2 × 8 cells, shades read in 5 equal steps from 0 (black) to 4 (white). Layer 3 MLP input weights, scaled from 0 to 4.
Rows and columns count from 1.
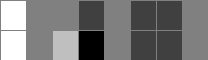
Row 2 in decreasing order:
4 3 2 2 2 1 1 0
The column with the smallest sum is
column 4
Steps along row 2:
down up down up down same up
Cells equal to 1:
5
